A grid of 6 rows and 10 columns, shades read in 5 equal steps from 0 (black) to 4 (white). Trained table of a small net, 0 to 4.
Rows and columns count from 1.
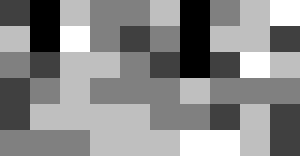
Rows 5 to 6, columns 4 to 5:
3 3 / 3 3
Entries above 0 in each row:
8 8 9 10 10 10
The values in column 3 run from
2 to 4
